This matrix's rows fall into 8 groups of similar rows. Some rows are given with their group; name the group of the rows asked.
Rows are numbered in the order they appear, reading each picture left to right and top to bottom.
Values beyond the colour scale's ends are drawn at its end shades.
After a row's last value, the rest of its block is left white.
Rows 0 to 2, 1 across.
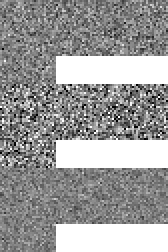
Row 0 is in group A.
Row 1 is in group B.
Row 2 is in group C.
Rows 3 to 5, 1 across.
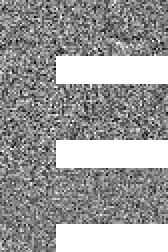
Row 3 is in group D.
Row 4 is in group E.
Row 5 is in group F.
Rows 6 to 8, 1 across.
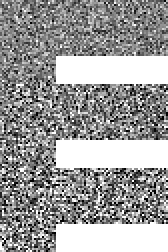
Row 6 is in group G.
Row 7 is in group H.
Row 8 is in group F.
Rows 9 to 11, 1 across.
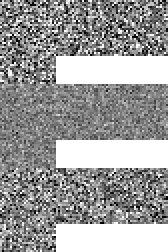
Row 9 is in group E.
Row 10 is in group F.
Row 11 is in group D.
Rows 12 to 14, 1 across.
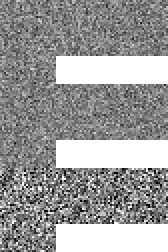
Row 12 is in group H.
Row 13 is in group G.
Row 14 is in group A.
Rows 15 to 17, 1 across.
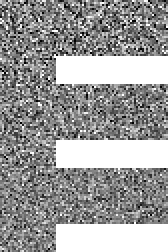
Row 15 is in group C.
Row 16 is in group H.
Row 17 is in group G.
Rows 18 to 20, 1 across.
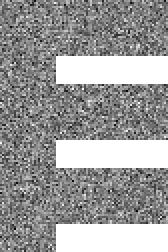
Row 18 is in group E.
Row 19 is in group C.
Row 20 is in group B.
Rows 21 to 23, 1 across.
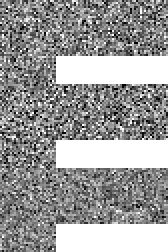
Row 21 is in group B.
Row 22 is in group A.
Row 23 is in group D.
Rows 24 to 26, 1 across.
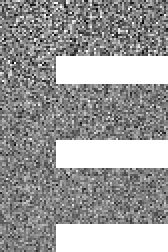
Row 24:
E
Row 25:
B
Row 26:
B
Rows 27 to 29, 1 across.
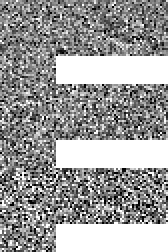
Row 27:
D
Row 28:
B
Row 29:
A
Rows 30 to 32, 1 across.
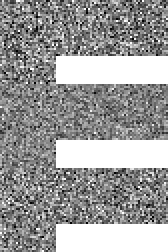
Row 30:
H
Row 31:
D
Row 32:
A
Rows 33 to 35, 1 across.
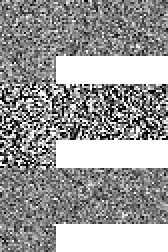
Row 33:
E
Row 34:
E
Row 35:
C
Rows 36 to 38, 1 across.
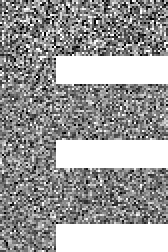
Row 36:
B
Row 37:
F
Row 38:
E
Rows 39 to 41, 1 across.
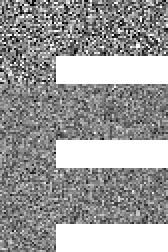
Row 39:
E
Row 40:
D
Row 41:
E
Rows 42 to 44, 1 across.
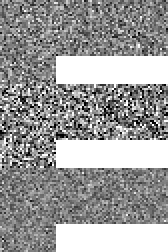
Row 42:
E
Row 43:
D
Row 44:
C
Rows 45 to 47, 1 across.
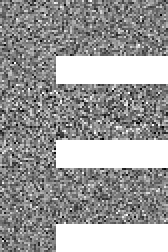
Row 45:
E
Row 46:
D
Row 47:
C
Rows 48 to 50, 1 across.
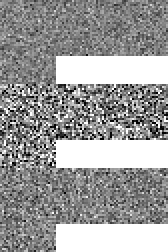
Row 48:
A
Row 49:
D
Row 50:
H
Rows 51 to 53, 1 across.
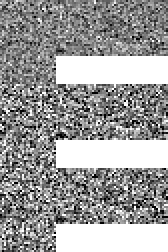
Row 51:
D
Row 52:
D
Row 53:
D
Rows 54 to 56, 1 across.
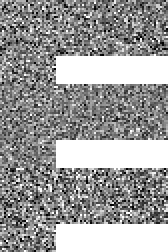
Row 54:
D
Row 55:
E
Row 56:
H
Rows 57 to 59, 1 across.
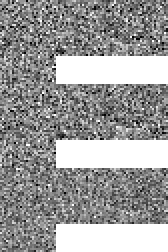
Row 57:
D
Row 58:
D
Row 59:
H
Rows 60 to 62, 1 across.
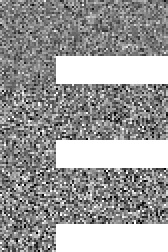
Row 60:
C
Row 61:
A
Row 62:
G
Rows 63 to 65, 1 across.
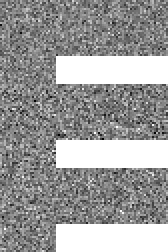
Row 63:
B
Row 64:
D
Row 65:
A
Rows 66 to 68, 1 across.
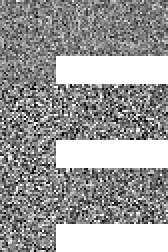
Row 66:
H
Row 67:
E
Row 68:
E
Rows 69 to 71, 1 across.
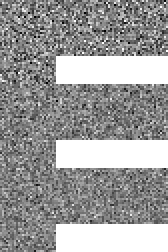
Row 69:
G
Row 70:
B
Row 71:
H
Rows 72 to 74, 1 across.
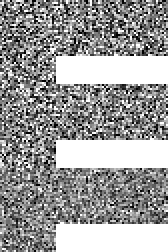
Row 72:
E
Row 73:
F
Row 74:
H
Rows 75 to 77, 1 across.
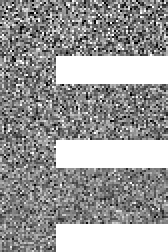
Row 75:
B
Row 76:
H
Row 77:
D
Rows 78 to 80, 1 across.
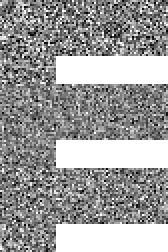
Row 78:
A
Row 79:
H
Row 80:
F
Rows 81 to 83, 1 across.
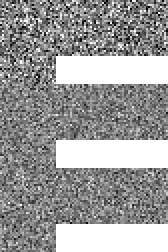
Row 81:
B
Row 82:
E
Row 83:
A
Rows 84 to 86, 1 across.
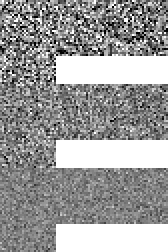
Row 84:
D
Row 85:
H
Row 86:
G
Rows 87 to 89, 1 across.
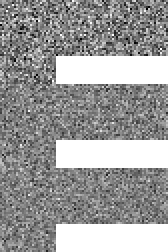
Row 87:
B
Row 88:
F
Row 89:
F
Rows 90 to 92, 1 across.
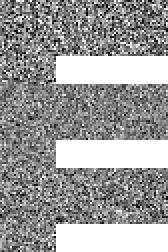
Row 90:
H
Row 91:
A
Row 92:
D
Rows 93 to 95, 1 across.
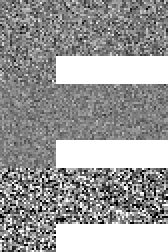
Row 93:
B
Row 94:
G
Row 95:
D
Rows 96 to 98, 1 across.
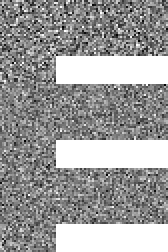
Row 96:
E
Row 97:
G
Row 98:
F
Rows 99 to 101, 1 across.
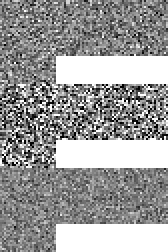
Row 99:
E
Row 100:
F
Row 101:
G
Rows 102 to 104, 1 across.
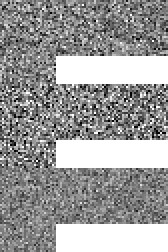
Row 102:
D
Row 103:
B
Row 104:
B
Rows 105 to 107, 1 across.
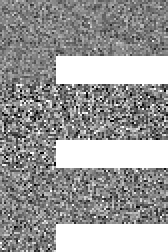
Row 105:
D
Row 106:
H
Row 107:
G
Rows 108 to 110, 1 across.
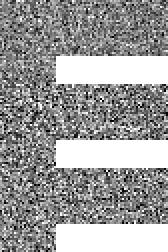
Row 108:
H
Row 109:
H
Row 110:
G
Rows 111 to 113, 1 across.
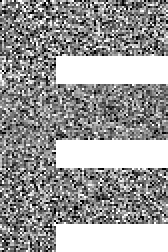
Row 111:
F
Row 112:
D
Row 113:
C
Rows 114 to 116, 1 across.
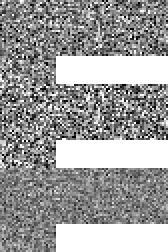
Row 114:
F
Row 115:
F
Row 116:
F
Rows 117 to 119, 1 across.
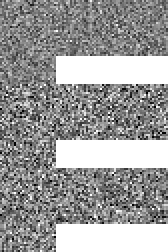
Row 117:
E
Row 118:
B
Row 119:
D
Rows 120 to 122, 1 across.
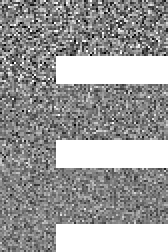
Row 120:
E
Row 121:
F
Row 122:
G
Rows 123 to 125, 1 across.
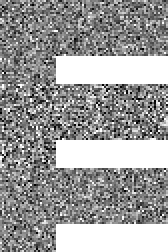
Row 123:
C
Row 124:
F
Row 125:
G
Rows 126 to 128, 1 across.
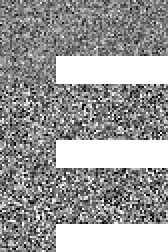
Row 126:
B
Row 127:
B
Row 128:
A
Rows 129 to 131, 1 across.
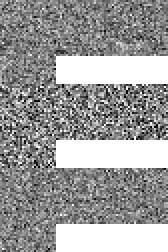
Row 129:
D
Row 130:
G
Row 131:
G
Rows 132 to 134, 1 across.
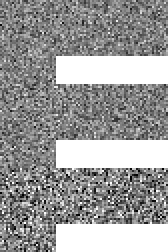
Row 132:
B
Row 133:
E
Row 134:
B
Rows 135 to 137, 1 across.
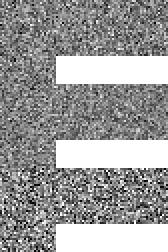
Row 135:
B
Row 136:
E
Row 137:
G
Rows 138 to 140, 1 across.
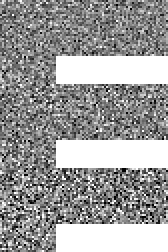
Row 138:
F
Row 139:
F
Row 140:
A
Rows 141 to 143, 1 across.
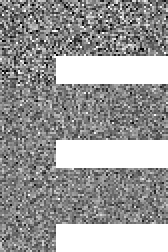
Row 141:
C
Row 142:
H
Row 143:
F
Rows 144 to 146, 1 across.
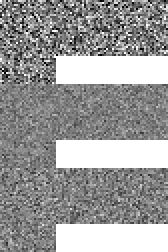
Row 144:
C
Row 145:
C
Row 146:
E
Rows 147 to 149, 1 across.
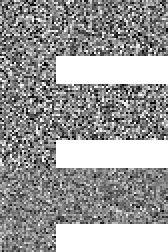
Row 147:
E
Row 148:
F
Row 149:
D
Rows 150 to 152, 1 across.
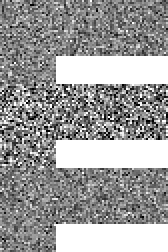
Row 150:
E
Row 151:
A
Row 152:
C
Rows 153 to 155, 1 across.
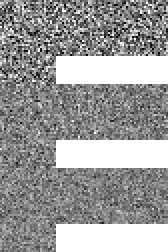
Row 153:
A
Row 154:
H
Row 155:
D
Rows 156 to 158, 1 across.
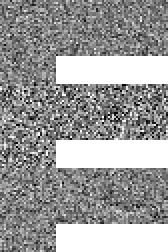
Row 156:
E
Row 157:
A
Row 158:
D
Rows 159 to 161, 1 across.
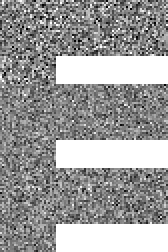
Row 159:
F
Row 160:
G
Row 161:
B
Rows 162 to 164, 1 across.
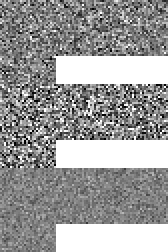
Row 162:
C
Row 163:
G
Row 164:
A
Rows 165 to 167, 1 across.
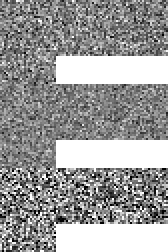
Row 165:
H
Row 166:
A
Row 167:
D
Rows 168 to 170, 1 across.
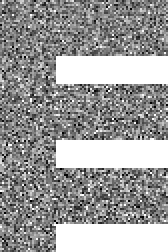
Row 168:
F
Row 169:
F
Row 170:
C
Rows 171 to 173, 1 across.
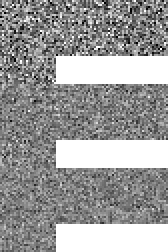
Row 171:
B
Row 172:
F
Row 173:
D
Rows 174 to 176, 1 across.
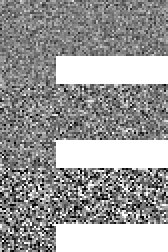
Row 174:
F
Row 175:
C
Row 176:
C
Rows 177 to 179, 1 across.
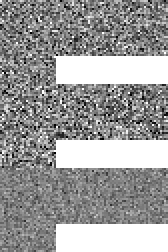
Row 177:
C
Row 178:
D
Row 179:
H
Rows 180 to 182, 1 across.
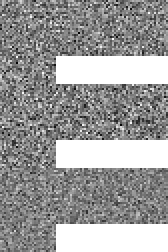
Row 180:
F
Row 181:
A
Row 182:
E
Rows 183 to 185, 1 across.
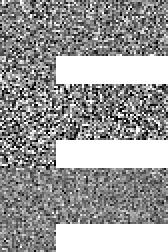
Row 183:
F
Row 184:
E
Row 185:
H
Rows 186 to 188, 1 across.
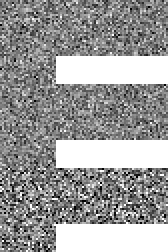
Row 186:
B
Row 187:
G
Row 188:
C
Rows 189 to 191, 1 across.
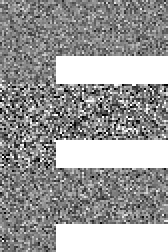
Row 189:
G
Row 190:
C
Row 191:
C
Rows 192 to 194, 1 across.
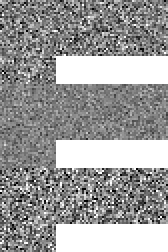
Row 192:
C
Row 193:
A
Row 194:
B
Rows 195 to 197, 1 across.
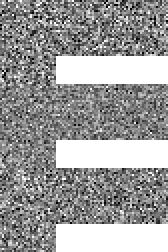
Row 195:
F
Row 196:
F
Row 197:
A
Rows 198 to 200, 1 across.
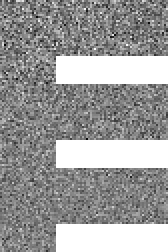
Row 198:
H
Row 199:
A
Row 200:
F
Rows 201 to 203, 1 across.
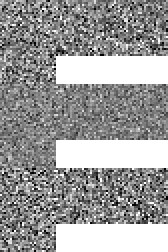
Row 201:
D
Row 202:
E
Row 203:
E
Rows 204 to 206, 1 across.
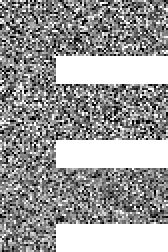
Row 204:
C
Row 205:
A
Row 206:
D
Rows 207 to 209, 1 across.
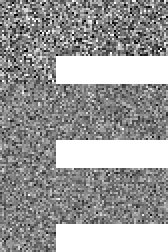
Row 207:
B
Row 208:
A
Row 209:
F
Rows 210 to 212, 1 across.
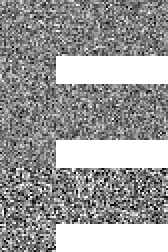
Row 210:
F
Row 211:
B
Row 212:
H
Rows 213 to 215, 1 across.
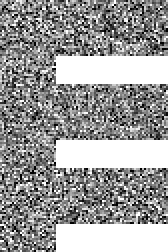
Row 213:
D
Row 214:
H
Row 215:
E
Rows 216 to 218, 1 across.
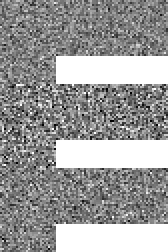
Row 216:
E
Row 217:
H
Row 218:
C
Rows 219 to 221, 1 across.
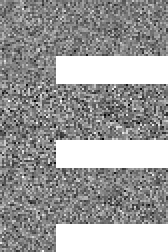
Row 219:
A
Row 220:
D
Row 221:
A
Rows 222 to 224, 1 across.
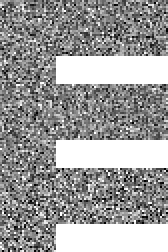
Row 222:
A
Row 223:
H
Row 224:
G
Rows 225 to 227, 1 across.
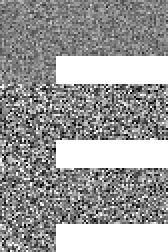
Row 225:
F
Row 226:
F
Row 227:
F
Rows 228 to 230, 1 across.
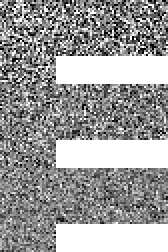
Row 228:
A
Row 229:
B
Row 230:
D
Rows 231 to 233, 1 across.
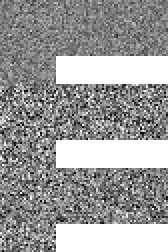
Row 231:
E
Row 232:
A
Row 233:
D
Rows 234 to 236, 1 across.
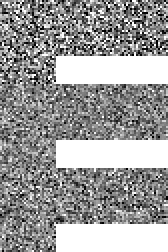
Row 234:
G
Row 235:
A
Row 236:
D
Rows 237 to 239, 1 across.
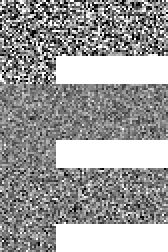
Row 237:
F
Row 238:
A
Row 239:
C
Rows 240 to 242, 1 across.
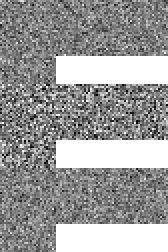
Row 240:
C
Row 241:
F
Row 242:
B
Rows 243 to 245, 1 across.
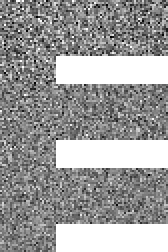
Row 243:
H
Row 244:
E
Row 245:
B
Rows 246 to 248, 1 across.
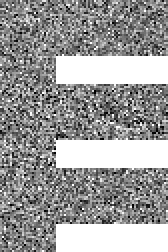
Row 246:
B
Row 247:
D
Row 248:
A
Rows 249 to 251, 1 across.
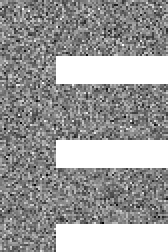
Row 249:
A
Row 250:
H
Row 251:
D
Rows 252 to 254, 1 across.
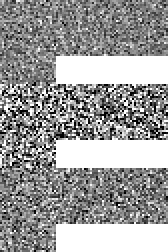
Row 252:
H
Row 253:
D
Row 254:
E
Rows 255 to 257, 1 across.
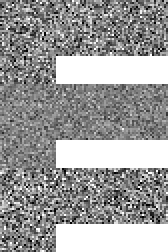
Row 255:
B
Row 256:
A
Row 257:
A
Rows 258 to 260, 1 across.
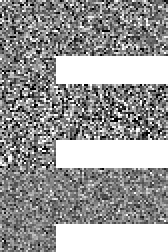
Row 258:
C
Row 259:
E
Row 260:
C
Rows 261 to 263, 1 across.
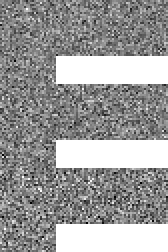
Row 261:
B
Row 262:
C
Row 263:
A
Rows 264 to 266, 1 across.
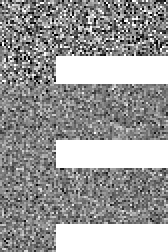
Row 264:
G
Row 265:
D
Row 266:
H
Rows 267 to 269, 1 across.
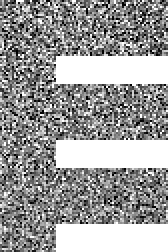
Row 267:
H
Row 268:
G
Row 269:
A
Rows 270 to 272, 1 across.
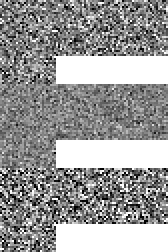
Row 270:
C
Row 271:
D
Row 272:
C
